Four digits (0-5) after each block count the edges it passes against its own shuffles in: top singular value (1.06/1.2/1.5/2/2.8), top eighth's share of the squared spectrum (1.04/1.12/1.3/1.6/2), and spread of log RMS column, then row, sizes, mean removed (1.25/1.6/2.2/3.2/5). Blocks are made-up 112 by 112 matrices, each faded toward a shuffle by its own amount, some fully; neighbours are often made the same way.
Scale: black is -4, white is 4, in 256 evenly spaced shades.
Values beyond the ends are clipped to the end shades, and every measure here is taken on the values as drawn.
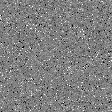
3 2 0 0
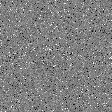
2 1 0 0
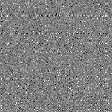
4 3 2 2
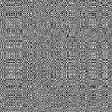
5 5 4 4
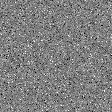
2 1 0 0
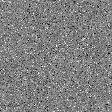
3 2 0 0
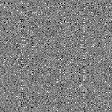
4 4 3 3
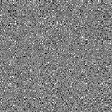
4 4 2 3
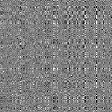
5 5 4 3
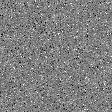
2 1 0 0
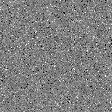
3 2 0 1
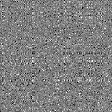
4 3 2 2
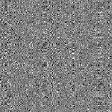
5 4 3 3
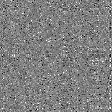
4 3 1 1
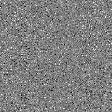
4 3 2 1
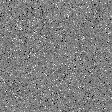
1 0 0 0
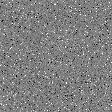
0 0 0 0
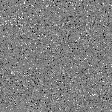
2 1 0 1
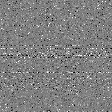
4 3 0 3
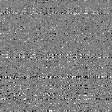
4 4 1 4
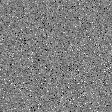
2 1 0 0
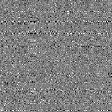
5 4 2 3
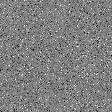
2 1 0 0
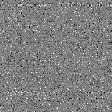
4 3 1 2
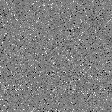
3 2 0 1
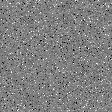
0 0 0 0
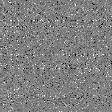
4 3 1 2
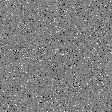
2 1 0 0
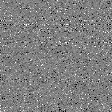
4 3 1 2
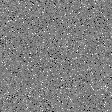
1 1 0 0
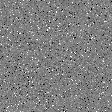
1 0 0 0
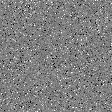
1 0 0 0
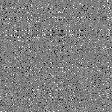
4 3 1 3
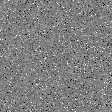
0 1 0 0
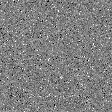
0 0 0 0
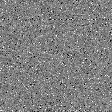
2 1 0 1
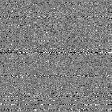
4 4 1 4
